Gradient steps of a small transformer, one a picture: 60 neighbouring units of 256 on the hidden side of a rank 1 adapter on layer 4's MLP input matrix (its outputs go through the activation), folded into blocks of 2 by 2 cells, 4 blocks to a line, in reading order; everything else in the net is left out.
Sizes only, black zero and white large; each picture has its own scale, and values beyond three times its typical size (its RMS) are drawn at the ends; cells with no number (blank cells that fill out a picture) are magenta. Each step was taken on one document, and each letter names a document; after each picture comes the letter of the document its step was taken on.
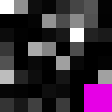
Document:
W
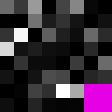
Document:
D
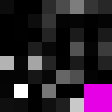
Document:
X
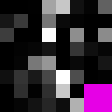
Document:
X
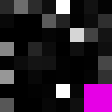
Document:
W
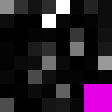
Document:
W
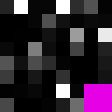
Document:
W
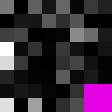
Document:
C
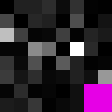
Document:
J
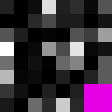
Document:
C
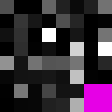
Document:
X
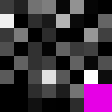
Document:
D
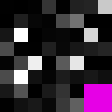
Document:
C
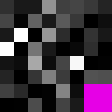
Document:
D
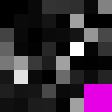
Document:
C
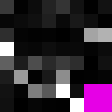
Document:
C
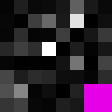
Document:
J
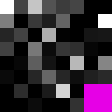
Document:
D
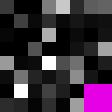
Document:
X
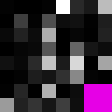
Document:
X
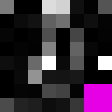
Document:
X
